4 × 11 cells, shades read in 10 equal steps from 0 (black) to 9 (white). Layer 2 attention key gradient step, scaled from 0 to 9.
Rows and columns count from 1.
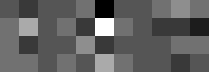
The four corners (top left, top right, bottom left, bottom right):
3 4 4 3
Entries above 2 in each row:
9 7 9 10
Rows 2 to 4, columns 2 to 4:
6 3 4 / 2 3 3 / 4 3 4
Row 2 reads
4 6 3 4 2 9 4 3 2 2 1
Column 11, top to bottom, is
4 1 4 3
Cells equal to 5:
2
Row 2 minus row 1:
1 4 0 1 -2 9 1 0 -2 -3 -3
